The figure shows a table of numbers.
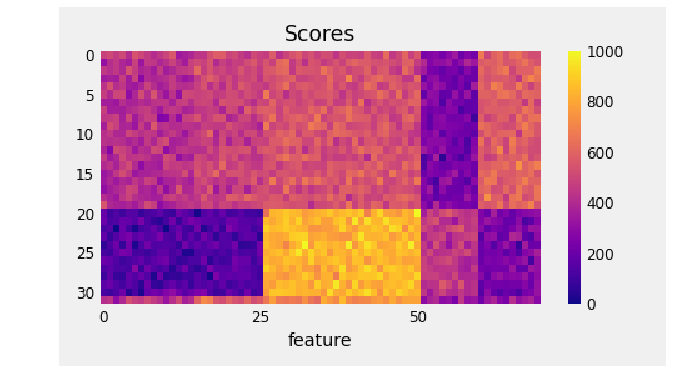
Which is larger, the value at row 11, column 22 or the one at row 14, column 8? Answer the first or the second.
the first
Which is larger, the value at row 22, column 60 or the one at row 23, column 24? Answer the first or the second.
the first
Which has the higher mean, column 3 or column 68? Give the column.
68
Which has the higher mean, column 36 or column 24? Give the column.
36
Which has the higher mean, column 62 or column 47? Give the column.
47
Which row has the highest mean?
31
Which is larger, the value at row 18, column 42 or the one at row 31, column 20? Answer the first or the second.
the second
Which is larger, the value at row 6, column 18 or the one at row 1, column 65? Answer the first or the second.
the second
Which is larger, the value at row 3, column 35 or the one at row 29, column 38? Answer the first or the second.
the second
